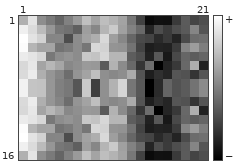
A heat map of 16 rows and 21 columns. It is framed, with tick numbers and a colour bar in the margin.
The top and bottom halves mirror each other. Overall the values sit about 50% of the way up the scale. Values rise toward the left. Stripes running up and down repeat 2 times from left to right.
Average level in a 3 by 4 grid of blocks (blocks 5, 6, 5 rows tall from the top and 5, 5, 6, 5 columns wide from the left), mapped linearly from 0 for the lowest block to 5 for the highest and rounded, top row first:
5410
5310
5410
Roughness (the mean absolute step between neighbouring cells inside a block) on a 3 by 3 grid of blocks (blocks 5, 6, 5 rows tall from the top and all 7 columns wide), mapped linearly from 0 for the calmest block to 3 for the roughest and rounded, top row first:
111 | 032 | 111
